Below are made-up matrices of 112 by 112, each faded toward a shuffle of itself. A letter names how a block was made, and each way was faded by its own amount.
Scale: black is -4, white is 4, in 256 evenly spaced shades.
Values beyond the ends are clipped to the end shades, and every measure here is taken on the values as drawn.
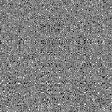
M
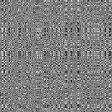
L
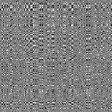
L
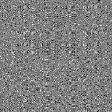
M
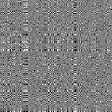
L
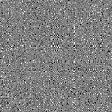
M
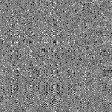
M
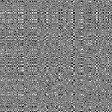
L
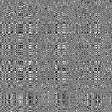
L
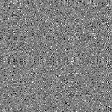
M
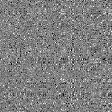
M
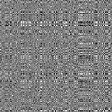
L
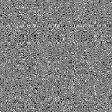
M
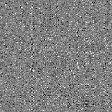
M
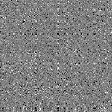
M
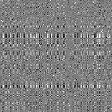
L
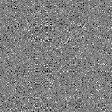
M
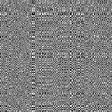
L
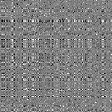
L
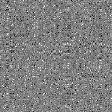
M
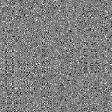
M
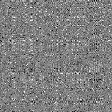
M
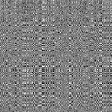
L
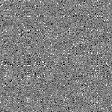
M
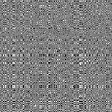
L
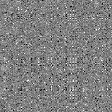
M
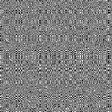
L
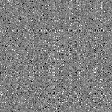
M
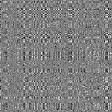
L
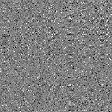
M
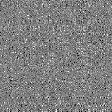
M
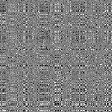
L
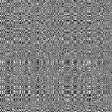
L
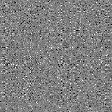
M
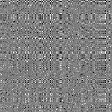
L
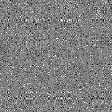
M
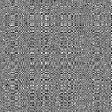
L
